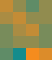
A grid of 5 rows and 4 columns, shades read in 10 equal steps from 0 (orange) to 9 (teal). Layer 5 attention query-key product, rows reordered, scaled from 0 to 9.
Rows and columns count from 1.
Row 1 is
2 4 6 4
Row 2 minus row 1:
1 -2 -2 0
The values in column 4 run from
1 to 5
